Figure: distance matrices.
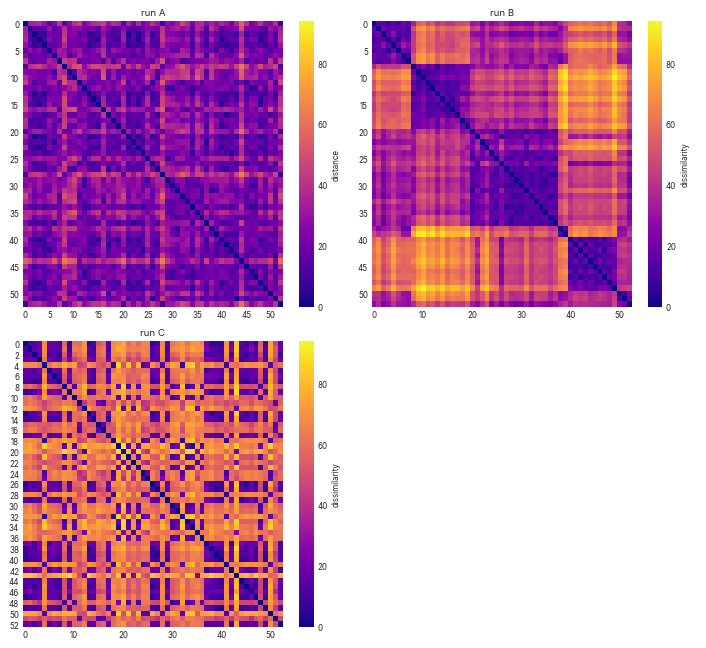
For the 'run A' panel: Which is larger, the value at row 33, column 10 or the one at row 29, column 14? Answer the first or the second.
the first
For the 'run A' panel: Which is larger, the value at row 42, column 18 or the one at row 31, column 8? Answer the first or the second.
the second
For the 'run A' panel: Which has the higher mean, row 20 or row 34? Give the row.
20
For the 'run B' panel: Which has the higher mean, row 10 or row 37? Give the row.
10
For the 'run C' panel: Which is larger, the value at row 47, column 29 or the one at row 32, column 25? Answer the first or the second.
the second
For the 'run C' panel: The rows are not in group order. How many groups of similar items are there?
5
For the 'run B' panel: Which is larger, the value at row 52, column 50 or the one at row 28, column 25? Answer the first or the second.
the first
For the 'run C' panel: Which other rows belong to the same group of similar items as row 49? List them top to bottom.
0, 1, 2, 3, 5, 6, 7, 9, 13, 14, 17, 26, 27, 29, 37, 38, 39, 40, 42, 44, 45, 46, 47, 52
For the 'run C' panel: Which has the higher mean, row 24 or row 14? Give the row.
24
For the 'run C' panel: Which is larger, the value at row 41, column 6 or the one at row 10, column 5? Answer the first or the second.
the first
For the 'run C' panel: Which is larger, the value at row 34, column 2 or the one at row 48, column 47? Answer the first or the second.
the first
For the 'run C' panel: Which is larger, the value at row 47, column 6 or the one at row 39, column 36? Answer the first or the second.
the second
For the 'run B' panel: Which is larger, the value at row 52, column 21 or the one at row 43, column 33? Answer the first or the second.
the second
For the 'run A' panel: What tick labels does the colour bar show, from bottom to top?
0, 20, 40, 60, 80
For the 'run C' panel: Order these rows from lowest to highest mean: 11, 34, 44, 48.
44, 48, 11, 34
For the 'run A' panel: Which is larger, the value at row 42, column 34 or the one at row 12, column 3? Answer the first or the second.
the second
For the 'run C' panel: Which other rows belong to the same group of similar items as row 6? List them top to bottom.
0, 1, 2, 3, 5, 7, 9, 13, 14, 17, 26, 27, 29, 37, 38, 39, 40, 42, 44, 45, 46, 47, 49, 52
